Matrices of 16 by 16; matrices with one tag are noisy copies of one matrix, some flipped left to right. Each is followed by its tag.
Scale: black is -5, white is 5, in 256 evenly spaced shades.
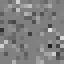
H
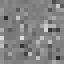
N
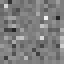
N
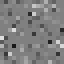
H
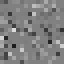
H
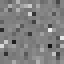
H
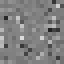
N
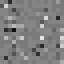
N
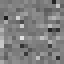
N
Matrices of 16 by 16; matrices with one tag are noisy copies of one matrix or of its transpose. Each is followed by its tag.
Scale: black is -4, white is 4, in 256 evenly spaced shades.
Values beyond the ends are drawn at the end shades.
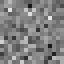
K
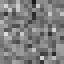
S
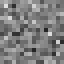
S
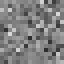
K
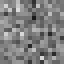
S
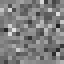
K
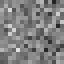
K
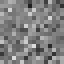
K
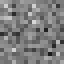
S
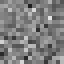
K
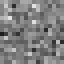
S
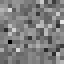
K
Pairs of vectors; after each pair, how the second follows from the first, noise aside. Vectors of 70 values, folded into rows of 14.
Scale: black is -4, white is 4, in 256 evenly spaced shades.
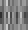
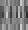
reversed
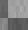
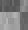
reversed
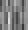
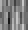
negated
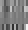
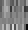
negated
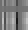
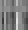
negated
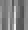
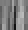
negated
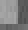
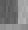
negated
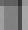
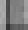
reversed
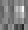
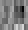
negated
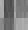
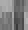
reversed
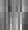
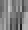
negated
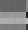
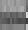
negated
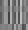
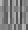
negated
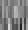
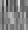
reversed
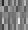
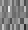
reversed
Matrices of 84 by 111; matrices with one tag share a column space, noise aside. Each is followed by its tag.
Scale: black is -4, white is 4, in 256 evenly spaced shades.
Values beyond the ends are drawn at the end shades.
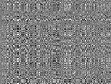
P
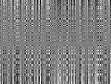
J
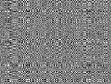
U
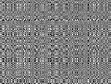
P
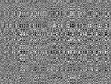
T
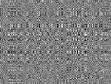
T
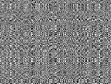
P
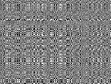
P
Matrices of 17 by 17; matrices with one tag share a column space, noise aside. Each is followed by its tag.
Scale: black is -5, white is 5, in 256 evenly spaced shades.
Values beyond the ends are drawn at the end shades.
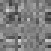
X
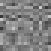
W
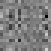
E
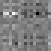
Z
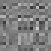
W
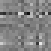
Z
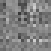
X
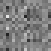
E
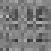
E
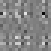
Z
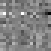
Z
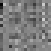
X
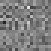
W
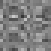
E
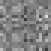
E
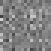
E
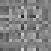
E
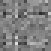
Z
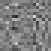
W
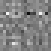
Z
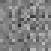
E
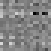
Z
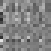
X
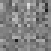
X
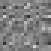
W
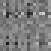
Z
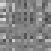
X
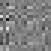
W
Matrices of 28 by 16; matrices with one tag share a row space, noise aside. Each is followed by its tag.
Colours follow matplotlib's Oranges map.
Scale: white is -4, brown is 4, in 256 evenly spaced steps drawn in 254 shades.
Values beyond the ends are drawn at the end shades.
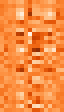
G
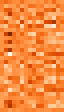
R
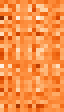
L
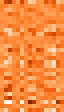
R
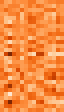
R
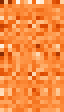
L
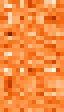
R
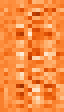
G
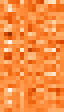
R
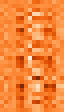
G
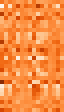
L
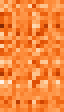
L
